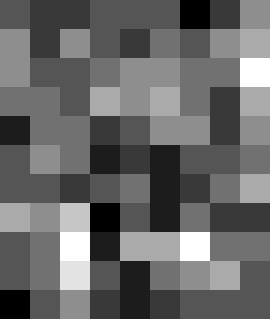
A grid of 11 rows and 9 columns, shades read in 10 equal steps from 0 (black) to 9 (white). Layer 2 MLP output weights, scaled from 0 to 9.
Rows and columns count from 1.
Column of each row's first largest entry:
9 9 9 4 6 2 9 3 3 3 3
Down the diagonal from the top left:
3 2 3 6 3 1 2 2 4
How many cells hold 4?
19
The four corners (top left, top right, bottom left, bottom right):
3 5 0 3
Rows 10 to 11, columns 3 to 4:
8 3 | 5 2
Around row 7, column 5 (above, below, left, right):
2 3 3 1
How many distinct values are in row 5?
5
